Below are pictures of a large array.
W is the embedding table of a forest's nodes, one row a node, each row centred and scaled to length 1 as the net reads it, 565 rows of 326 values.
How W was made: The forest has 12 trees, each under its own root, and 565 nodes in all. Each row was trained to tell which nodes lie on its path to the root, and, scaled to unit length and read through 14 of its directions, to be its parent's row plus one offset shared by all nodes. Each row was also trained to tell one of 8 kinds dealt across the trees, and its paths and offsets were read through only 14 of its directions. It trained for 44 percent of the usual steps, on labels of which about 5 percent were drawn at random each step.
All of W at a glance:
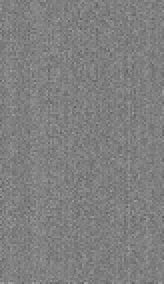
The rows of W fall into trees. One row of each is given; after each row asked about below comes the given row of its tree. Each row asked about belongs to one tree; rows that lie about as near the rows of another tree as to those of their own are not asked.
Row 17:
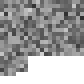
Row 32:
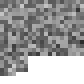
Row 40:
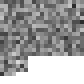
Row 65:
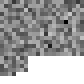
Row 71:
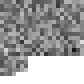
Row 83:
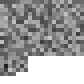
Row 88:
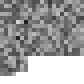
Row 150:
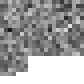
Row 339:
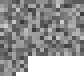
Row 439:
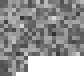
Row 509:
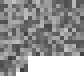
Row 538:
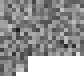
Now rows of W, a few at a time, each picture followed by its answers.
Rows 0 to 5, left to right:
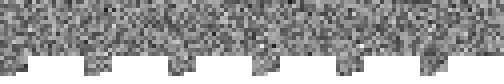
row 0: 65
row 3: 40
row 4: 17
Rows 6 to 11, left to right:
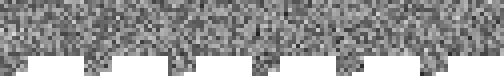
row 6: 71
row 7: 339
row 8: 88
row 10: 538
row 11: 32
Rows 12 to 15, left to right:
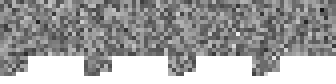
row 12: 71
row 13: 17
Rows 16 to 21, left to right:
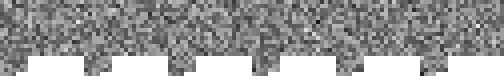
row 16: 150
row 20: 339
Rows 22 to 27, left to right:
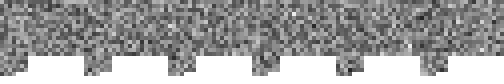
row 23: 150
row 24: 339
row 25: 150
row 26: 65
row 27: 339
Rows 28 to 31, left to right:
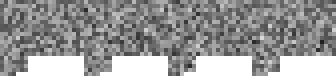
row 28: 150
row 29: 150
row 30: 83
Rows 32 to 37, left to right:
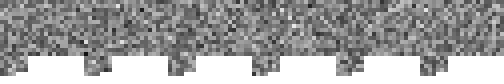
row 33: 339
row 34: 65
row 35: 71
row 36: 88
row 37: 509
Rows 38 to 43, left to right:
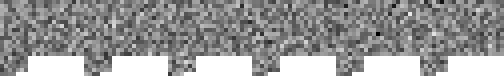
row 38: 88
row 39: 150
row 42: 71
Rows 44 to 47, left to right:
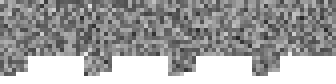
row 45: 32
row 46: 40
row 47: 17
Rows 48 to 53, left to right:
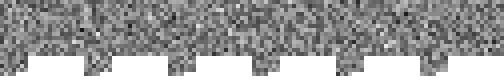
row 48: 71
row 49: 40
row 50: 509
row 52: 71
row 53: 150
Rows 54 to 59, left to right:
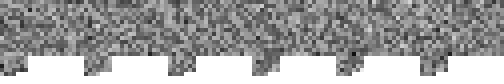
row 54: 65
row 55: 88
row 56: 40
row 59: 538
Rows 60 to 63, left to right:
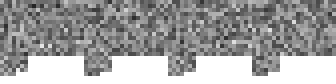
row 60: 71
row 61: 17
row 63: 509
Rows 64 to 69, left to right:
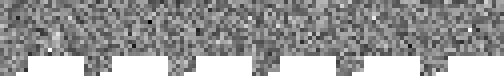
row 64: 40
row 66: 40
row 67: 71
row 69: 83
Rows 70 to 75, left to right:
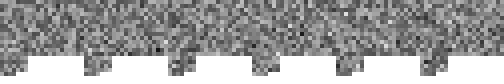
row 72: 509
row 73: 339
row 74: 17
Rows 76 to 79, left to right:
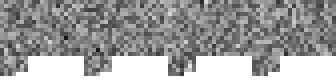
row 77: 88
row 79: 509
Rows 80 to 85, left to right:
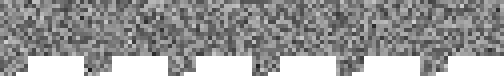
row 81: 71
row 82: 32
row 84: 150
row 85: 40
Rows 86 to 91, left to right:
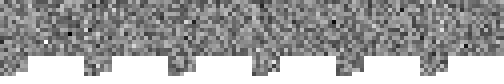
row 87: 71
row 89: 40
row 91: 71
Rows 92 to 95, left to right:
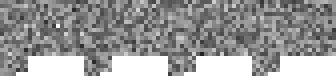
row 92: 40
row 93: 65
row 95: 71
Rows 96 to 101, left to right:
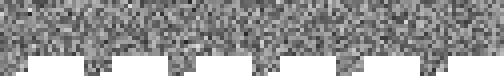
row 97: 17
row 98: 83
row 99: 83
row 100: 538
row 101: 88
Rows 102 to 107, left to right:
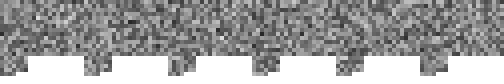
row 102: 32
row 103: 538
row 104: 83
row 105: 339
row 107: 65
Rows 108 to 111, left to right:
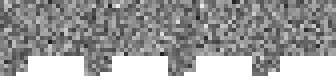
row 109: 339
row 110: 65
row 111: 88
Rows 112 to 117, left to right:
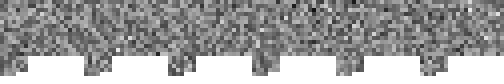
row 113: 40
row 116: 40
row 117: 339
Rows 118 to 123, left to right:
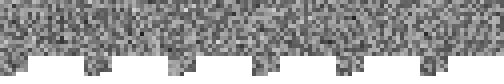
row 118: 17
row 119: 65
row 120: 339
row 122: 65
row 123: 509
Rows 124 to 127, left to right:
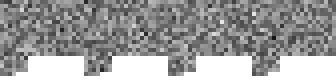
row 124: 83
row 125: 40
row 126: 509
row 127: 32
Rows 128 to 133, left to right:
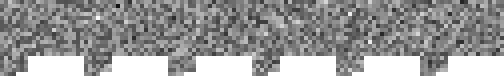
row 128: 150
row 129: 71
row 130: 17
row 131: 71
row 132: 339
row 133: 71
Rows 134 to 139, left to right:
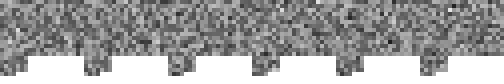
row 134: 17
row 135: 509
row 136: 83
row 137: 71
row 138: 509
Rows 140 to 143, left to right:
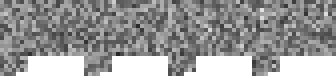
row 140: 71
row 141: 32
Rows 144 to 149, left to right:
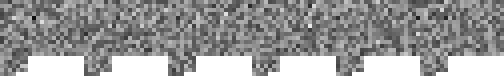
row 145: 32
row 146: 150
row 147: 71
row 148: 538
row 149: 83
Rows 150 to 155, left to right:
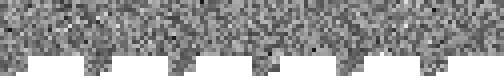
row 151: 71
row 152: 88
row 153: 65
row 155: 71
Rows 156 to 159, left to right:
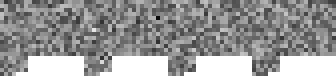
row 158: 509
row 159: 17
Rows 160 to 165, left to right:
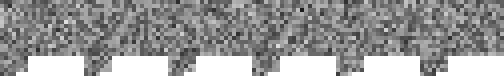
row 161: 32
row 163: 32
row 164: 40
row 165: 17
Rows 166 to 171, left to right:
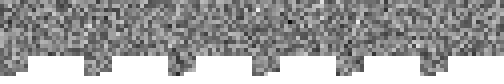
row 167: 339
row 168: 150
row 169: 32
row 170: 32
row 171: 150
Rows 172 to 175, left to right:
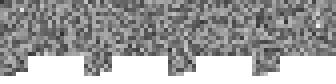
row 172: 83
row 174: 88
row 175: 40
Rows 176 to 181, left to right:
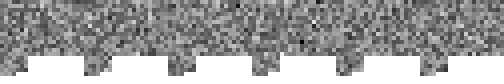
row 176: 339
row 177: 83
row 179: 65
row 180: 17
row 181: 40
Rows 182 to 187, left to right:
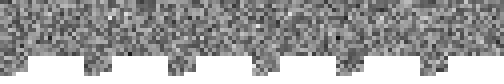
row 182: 32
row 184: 509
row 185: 339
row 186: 71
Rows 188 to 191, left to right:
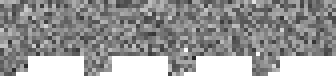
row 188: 17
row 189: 88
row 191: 17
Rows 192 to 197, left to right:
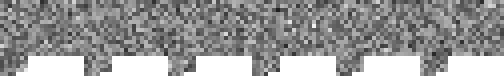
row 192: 71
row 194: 40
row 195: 339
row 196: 17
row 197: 71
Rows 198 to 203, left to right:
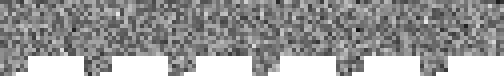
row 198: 40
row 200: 83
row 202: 17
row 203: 65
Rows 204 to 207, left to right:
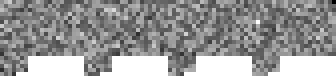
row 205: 17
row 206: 538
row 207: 339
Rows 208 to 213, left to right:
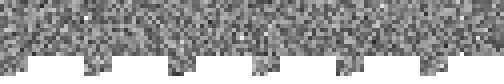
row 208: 509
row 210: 150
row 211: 83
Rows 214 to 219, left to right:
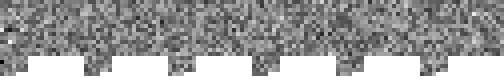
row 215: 88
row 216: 339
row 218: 32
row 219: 40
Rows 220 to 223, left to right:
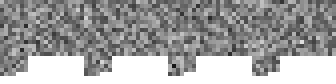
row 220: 150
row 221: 40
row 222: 83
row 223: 17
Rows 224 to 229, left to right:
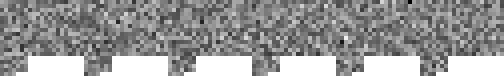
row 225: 32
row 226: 40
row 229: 150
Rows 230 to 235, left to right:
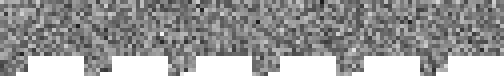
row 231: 339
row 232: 83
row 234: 339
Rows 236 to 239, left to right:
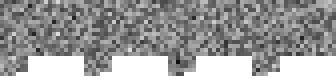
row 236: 83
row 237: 339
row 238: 150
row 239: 88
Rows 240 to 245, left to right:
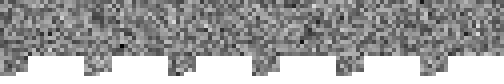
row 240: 40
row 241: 40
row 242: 83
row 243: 88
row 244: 509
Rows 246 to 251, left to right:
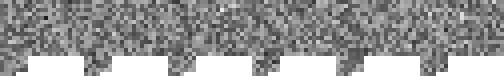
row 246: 65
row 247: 150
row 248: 32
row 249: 71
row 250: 32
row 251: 17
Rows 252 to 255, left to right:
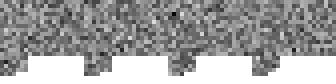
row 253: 83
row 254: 538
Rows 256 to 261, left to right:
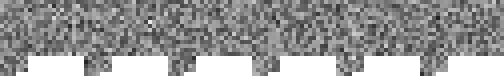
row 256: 509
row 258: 83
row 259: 339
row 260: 150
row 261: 32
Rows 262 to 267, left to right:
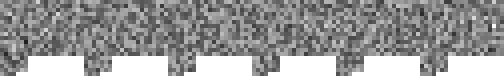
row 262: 150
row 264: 65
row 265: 150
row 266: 71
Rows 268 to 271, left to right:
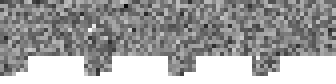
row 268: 83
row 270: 150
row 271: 71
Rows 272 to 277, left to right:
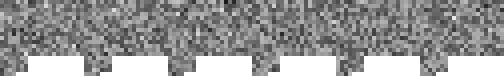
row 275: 339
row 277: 339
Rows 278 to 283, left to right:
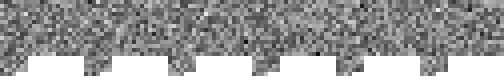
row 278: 32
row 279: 71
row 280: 339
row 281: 32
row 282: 65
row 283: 32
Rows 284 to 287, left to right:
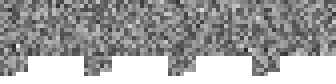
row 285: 71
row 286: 32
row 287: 32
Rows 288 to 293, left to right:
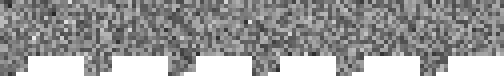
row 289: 17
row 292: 150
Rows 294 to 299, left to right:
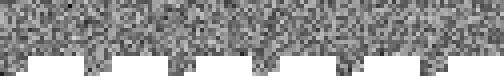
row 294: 83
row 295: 150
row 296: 17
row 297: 339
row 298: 509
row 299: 439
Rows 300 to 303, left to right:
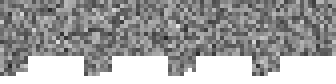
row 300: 71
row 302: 538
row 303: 83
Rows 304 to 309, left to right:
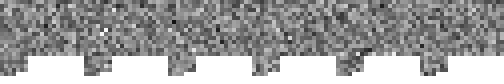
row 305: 71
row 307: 83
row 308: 538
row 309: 65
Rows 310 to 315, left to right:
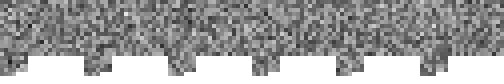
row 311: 65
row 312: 339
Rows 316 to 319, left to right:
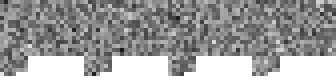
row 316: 150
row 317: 32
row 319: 83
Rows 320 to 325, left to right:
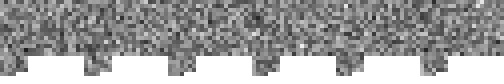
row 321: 65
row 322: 339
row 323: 150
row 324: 17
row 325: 339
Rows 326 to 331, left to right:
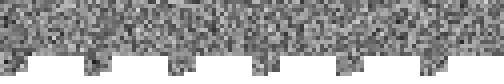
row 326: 88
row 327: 65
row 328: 509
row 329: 65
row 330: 88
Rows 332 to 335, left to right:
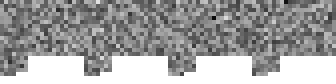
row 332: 65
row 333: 509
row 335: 32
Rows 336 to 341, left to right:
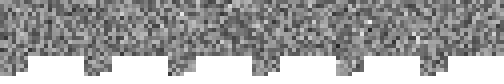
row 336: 17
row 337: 65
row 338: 71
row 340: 339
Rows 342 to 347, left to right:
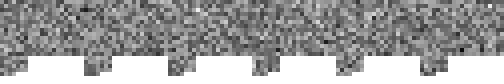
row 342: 71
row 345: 83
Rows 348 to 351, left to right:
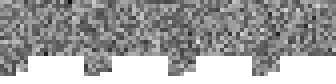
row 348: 509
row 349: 65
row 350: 32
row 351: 32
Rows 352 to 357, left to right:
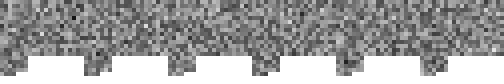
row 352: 150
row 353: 88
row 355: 150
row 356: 150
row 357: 339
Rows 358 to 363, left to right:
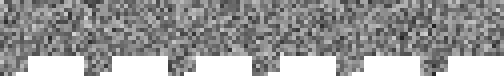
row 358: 32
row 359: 40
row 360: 509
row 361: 509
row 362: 32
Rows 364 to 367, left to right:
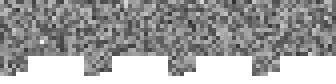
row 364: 71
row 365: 40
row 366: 65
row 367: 509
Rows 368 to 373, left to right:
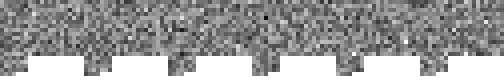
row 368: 65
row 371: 65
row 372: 339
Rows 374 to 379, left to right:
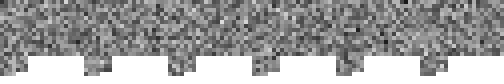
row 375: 40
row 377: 17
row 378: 65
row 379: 17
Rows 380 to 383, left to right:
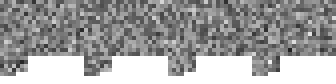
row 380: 71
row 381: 71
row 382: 17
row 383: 40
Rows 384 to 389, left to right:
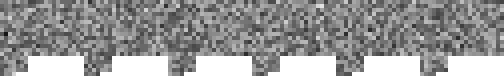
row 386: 65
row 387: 83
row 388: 150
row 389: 65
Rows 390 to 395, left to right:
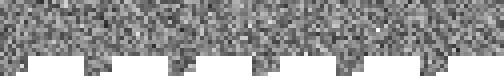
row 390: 32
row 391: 65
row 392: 88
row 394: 88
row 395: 40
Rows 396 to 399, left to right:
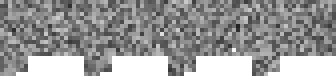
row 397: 65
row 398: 509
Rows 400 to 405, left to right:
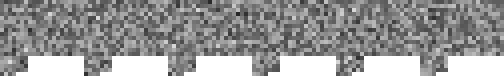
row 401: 71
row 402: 71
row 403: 65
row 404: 83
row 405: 339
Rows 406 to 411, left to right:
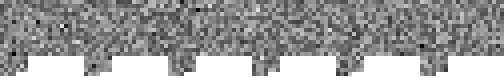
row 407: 71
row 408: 339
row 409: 88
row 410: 32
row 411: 65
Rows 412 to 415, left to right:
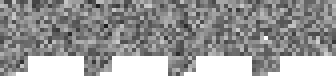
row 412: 71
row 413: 88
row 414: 32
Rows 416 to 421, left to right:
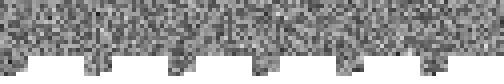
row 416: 150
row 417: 17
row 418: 32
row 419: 17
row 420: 339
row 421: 65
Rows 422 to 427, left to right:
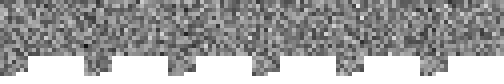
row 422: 40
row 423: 339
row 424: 65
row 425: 32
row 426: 339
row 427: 32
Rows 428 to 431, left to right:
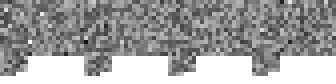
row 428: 88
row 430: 40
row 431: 17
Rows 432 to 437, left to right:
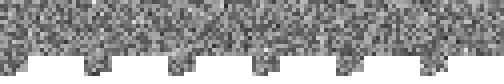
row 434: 17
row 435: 150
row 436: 32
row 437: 83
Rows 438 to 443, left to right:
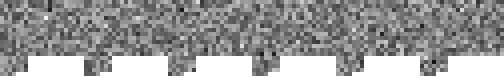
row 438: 32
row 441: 150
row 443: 17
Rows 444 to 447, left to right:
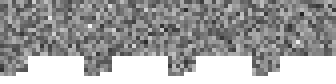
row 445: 538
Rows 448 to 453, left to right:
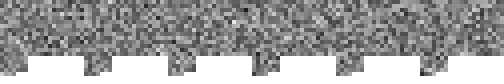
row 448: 339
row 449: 83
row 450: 40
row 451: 40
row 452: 88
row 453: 32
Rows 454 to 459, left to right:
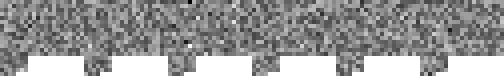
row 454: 17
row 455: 509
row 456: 83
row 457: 88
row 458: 65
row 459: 83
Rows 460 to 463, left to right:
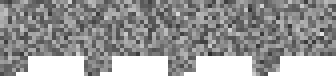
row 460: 83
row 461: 509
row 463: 150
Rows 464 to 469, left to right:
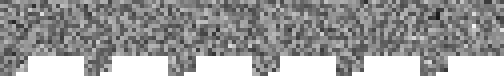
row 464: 88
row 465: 509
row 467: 150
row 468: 509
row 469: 65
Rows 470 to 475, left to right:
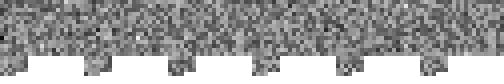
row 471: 40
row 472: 509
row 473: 40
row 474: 71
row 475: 65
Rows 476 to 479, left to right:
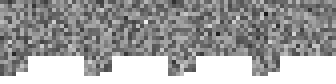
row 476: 88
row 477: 339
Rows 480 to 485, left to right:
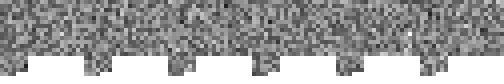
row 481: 339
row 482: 17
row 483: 83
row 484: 65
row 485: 83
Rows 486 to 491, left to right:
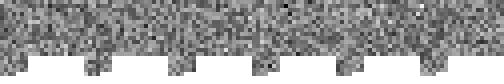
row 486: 150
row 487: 509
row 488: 32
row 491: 339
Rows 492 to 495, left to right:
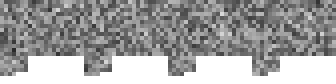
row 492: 32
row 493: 65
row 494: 65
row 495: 150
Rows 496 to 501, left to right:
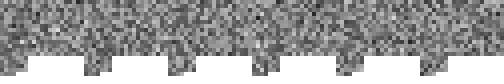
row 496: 65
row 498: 32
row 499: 509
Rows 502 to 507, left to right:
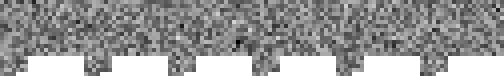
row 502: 71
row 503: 150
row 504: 40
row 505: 65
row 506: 65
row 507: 40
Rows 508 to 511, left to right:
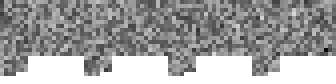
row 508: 150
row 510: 339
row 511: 509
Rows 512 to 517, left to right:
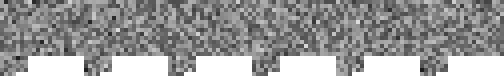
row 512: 32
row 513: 509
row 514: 83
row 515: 17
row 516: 538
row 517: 509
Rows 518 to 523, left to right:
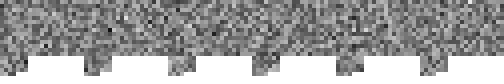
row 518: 150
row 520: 83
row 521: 71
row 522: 65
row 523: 150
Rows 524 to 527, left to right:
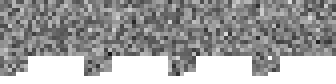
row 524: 71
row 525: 17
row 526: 83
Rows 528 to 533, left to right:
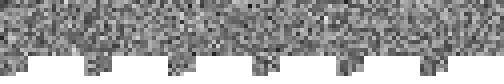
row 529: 65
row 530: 71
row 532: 83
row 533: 509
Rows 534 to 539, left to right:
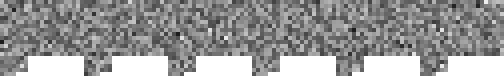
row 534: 538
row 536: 339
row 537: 150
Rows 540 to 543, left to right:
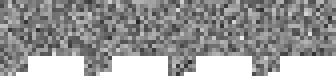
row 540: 339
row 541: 83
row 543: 83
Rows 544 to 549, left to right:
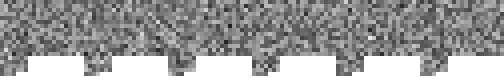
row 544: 88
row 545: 40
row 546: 150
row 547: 71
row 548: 150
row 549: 32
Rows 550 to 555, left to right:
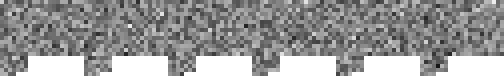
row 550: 150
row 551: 339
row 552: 339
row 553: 150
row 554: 83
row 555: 88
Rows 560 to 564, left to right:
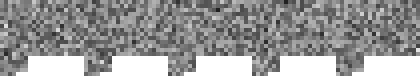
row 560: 150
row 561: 40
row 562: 71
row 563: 32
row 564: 17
